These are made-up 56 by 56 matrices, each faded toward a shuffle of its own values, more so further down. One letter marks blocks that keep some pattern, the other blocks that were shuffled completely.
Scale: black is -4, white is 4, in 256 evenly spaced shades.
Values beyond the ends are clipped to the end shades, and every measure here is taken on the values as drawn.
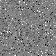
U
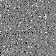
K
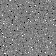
K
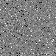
U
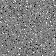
K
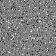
U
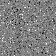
K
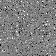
U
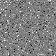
U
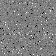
U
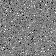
K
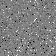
K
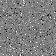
U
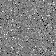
U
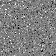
K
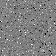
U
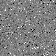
U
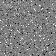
K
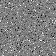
U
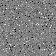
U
